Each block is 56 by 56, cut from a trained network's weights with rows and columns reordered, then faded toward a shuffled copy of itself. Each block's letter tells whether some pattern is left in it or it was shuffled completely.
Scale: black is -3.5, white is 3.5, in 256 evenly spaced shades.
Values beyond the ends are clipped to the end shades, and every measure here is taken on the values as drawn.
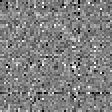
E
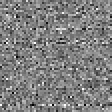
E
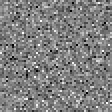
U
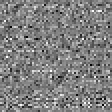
E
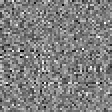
E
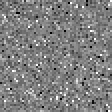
U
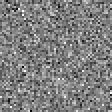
U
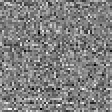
E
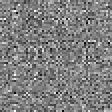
E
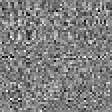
E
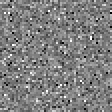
U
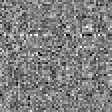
E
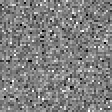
U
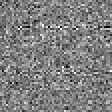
E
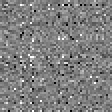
E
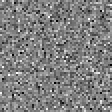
U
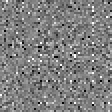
E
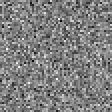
U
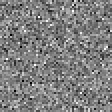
U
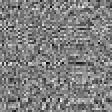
E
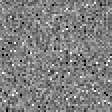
U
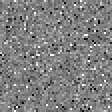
U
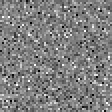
U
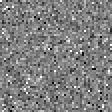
U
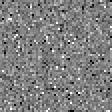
U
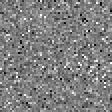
U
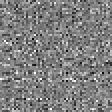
E
